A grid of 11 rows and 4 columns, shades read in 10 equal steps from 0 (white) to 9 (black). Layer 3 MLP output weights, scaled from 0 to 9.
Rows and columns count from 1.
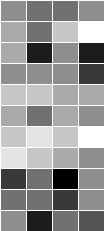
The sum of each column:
38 50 47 44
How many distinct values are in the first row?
2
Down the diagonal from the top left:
4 5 4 7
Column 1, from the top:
4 3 3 4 2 3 2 1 7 5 4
